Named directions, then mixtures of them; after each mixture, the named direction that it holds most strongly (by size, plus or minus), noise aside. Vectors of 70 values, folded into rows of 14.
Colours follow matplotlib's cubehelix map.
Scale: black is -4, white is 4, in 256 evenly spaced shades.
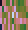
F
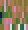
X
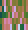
X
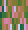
X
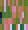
X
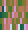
X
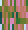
F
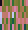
F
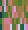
X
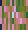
F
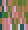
X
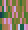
X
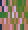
F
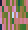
F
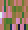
X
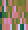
X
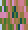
F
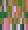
X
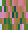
F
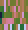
X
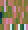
X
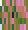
F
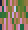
F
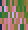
F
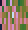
F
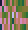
F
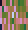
F
